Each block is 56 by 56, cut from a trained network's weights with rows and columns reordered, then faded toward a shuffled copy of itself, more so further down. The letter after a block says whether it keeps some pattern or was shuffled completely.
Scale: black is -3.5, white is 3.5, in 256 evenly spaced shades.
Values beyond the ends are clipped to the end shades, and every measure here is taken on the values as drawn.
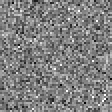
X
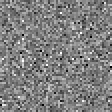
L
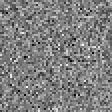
X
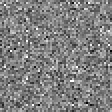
L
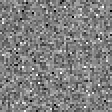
X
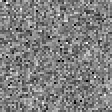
X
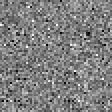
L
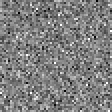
X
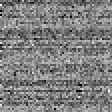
L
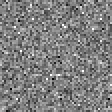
X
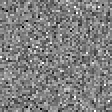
X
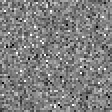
X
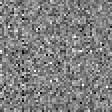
L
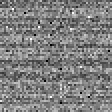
L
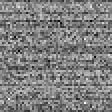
L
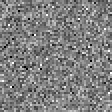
X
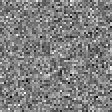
L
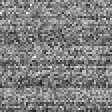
L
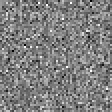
L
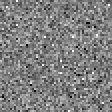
X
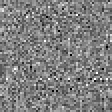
L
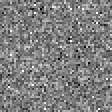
L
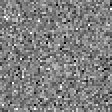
L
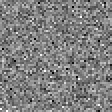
X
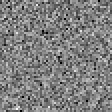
X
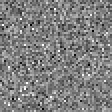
X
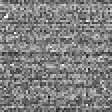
L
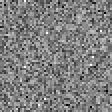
X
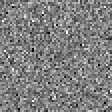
X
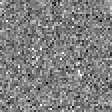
L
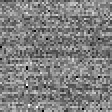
L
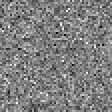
X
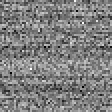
L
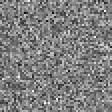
X
